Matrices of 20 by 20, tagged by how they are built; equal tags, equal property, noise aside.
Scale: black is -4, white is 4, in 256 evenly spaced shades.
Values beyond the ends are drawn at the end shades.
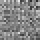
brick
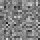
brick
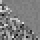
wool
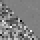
wool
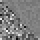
wool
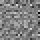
brick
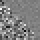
wool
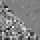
wool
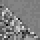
wool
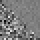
wool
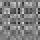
brick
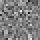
brick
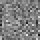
brick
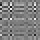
brick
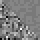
wool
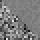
wool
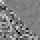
wool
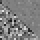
wool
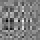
brick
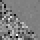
wool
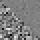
wool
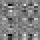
brick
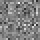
brick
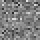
brick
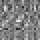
brick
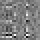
brick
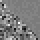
wool
